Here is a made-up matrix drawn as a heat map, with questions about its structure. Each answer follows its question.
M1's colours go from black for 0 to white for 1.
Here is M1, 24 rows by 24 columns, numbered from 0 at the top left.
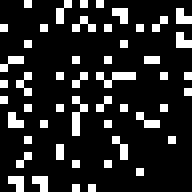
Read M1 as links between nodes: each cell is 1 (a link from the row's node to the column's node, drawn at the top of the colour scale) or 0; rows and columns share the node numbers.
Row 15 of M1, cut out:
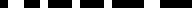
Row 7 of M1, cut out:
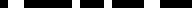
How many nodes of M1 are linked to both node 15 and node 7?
6
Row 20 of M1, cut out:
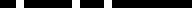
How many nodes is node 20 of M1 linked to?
3
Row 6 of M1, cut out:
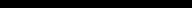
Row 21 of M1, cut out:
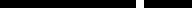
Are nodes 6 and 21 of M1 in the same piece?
no
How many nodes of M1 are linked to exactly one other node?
4
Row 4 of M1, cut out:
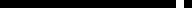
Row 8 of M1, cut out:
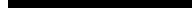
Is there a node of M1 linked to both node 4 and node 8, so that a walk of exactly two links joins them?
no
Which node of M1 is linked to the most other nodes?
node 9
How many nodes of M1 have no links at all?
1
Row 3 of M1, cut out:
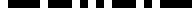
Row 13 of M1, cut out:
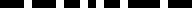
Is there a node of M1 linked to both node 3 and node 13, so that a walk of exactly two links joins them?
no
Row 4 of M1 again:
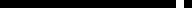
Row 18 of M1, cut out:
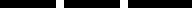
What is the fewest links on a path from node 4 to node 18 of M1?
4
